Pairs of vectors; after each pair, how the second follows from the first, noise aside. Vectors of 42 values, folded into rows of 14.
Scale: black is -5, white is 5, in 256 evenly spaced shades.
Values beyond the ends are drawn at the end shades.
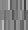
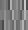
negated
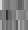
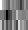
scaled up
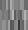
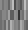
wrapped around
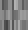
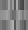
reversed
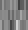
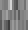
reversed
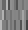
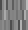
reversed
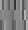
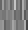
negated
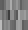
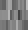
reversed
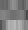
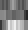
scaled up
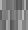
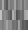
wrapped around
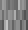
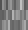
reversed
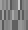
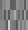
reversed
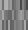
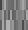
wrapped around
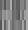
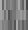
reversed
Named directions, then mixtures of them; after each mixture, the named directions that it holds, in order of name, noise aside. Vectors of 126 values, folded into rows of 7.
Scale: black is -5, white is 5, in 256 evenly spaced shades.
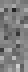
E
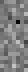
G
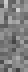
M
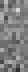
E, M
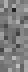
E, M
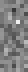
E, G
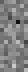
G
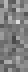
G, M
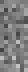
E, G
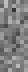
E, M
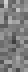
M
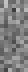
E, M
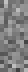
G, M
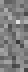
E, G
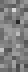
E, G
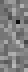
G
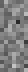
G, M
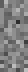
G, M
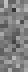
E, M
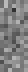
E, M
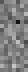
G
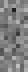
E, M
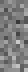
E, G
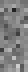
E
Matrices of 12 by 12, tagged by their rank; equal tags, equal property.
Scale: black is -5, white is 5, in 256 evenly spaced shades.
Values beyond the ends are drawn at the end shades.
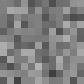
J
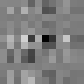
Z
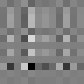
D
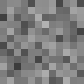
J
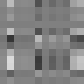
D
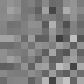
Z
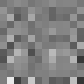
Z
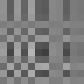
D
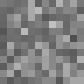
J
